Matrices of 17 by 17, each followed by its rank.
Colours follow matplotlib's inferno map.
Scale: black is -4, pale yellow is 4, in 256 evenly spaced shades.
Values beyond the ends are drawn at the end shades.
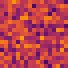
full rank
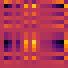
one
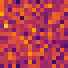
full rank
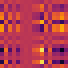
one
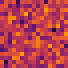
full rank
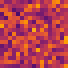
full rank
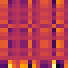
one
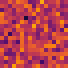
full rank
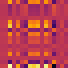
one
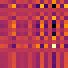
one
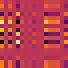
one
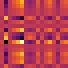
one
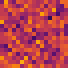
full rank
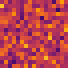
full rank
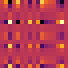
one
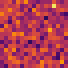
full rank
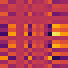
one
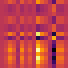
one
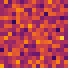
full rank
